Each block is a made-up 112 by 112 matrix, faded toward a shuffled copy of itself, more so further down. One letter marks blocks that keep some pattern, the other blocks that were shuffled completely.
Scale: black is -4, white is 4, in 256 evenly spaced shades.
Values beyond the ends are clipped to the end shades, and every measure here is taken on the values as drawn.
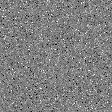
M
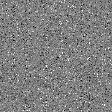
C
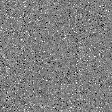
C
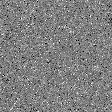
M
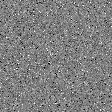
M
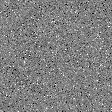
M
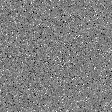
M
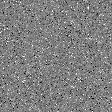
M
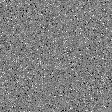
M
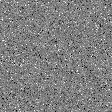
M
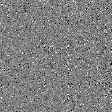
C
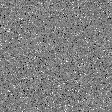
M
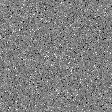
M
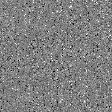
C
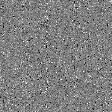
C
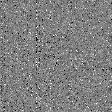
C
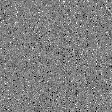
C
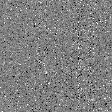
C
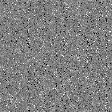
C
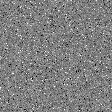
M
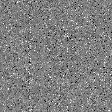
C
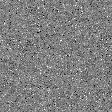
M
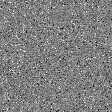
M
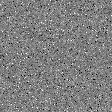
M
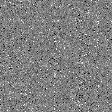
C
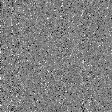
C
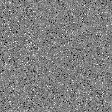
C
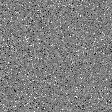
M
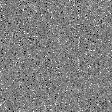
C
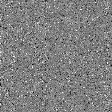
C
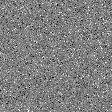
M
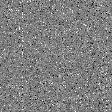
C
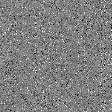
C
